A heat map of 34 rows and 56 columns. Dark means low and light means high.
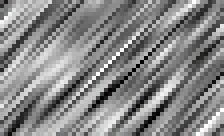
The grain runs diagonally up to the right. The histogram is bell-shaped. Overall the values sit about 50% of the way up the scale.
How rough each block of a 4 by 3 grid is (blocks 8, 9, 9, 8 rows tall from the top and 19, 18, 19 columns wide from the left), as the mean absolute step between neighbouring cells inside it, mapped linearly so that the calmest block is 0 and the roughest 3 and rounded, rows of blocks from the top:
2 0 2 | 1 3 2 | 1 3 2 | 1 2 2
